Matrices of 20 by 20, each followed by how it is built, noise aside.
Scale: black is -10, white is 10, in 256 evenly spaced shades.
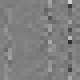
uneven columns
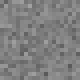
noise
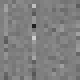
uneven columns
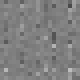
uneven columns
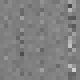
uneven columns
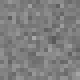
noise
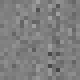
uneven columns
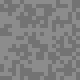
noise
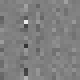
uneven columns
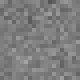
noise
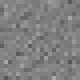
noise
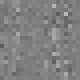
uneven columns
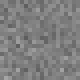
noise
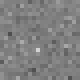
noise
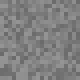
noise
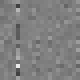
uneven columns
